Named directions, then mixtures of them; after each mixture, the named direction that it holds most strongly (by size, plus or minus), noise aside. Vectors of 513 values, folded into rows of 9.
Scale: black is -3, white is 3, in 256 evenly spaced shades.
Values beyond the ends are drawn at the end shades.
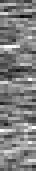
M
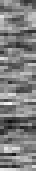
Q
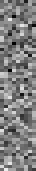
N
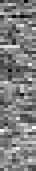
M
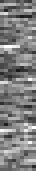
M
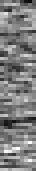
Q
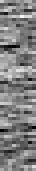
M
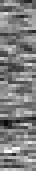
Q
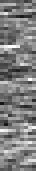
M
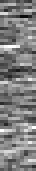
M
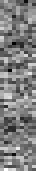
N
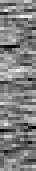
M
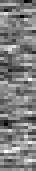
M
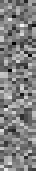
N
